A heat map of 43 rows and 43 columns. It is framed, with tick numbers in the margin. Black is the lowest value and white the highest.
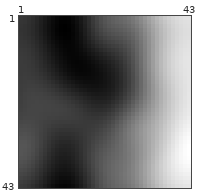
Grain: smooth. Ninth with the highest average: bottom right. Ninth with the lowest average: top left. Slope: up to the right.
